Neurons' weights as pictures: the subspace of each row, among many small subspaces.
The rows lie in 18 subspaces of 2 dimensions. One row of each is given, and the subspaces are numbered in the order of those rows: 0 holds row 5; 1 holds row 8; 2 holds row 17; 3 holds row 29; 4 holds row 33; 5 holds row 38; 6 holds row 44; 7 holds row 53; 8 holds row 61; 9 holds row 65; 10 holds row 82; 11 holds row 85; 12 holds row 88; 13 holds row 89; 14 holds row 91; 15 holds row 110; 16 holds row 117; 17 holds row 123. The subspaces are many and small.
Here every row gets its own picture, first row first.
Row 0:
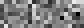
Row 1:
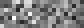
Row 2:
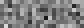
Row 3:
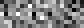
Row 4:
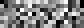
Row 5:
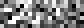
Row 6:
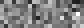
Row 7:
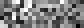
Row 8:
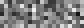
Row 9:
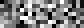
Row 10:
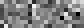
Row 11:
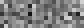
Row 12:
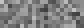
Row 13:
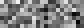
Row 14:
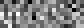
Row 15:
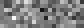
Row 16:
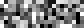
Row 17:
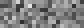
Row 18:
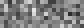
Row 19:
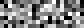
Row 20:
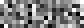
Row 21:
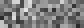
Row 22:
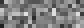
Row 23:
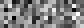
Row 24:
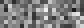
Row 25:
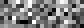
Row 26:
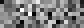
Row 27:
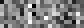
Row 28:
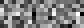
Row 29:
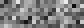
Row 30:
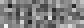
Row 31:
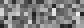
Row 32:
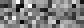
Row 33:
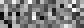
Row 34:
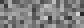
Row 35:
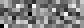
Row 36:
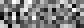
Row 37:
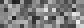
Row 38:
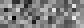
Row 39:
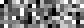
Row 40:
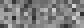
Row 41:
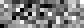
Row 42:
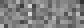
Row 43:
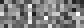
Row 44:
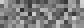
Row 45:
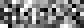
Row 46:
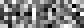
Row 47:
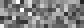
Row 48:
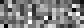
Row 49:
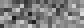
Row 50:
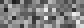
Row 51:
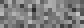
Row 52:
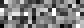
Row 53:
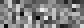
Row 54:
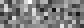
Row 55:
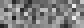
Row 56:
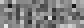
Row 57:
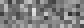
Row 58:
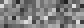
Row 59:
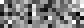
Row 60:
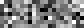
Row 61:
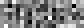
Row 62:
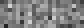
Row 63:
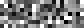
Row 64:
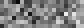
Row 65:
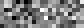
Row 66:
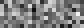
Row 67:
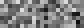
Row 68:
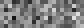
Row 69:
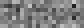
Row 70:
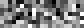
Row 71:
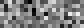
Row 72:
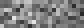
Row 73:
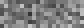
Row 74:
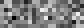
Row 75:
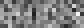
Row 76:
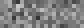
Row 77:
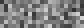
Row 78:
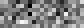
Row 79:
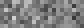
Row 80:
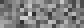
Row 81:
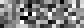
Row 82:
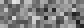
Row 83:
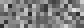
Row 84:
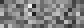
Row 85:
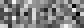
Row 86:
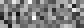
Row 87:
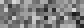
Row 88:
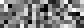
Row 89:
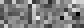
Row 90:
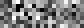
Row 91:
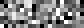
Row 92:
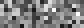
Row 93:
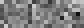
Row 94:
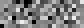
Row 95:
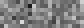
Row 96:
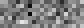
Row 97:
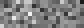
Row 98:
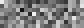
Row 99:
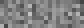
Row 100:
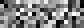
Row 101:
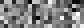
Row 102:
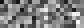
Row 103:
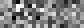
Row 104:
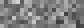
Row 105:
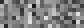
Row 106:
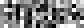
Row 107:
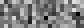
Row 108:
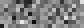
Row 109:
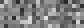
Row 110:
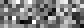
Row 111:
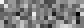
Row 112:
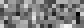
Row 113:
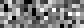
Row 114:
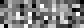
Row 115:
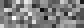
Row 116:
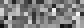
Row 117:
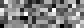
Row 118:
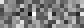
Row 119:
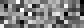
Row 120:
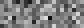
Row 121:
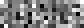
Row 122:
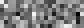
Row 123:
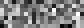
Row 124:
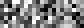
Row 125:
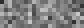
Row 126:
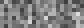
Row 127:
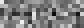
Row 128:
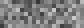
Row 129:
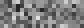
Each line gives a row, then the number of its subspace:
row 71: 0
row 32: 2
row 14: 4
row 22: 16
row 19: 14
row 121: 7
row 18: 0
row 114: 7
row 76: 7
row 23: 5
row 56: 8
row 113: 0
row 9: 16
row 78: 15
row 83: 12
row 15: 9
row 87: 10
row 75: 11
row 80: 16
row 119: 10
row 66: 1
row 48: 2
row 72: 1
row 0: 13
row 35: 13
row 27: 3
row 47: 12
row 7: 4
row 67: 12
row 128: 17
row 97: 9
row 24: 10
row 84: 3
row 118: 17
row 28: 17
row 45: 11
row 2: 2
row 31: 17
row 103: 7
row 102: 12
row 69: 8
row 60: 9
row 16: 6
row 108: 14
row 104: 10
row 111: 6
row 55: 11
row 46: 11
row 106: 8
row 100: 6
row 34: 14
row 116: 17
